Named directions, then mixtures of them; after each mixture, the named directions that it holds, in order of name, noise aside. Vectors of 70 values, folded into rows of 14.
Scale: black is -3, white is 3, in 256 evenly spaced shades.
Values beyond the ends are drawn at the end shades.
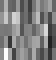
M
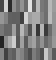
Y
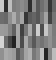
Y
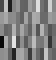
M, Y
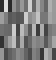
Y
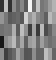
Y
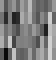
M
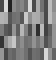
Y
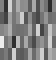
M, Y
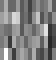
M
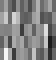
M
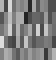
Y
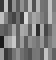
Y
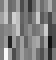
M
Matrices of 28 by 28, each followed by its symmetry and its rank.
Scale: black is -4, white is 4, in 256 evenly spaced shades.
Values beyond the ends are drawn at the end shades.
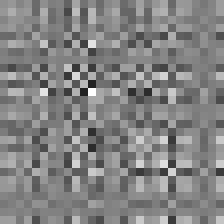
symmetric, rank two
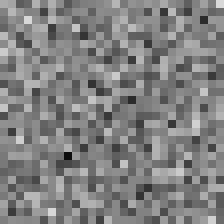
neither, full rank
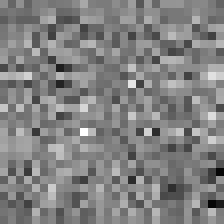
neither, rank five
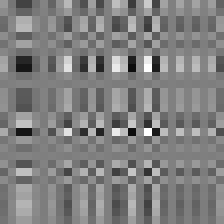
neither, rank one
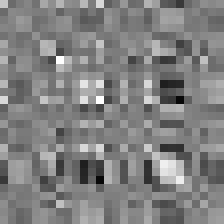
symmetric, rank three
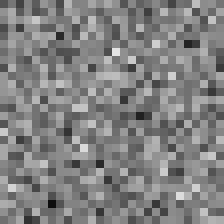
neither, full rank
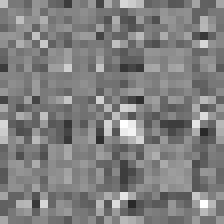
symmetric, rank three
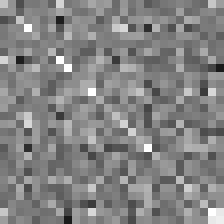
symmetric, rank five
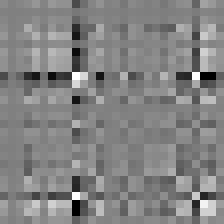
symmetric, rank two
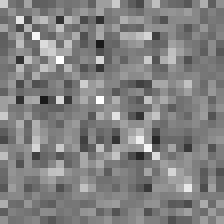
symmetric, rank five
